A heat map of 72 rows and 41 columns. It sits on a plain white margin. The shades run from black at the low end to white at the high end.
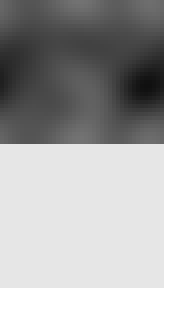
The table splits into 2 rows of 1 panel. Panel 1,1: low, smooth. Panel 2,1: very high, flat.
